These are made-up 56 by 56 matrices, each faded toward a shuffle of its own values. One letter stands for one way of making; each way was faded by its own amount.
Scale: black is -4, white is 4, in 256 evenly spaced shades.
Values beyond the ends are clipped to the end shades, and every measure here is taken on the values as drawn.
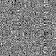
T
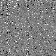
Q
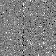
Q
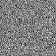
T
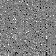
Q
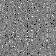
Q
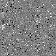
Q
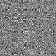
T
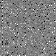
Q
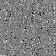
Q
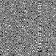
T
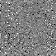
Q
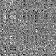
T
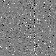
Q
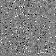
Q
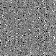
Q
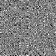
T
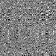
T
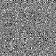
T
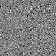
T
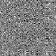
T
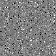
Q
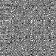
T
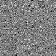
T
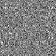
T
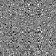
T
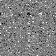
Q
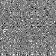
T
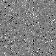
Q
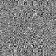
T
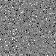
Q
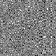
T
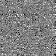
T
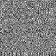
T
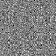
T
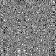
T
